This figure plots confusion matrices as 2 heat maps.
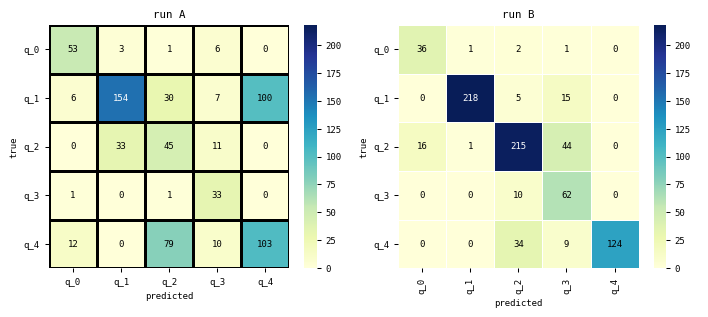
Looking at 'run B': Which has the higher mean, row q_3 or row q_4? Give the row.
q_4
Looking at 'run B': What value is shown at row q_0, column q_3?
1
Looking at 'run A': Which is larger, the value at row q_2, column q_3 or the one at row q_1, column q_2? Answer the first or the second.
the second
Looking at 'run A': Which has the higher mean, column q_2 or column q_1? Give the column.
q_1
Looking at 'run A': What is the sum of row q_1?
297
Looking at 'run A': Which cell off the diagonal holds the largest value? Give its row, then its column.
q_1, q_4
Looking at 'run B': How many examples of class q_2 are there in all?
276
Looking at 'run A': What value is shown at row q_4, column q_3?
10
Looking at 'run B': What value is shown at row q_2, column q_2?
215
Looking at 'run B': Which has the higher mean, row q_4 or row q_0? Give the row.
q_4
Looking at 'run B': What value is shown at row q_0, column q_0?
36
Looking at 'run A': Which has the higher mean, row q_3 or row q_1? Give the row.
q_1
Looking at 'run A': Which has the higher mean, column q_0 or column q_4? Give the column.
q_4
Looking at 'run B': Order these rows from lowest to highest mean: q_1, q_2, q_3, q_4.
q_3, q_4, q_1, q_2
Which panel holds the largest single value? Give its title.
run B
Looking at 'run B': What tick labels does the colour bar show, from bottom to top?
0, 25, 50, 75, 100, 125, 150, 175, 200
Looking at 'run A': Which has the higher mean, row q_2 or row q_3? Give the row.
q_2
